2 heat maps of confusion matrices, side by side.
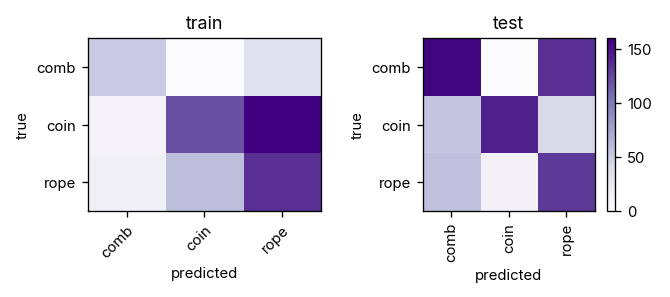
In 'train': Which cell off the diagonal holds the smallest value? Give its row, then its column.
comb, coin
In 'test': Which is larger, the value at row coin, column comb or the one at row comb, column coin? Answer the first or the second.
the first
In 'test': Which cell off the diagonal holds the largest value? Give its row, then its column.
comb, rope
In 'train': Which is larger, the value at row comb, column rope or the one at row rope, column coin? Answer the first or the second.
the second
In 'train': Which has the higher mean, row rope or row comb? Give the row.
rope
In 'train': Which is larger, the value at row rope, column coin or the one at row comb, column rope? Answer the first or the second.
the first
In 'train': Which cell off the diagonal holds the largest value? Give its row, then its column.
coin, rope
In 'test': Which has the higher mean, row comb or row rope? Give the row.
comb
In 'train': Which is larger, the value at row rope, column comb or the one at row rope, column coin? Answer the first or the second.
the second
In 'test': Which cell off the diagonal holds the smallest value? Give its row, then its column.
comb, coin
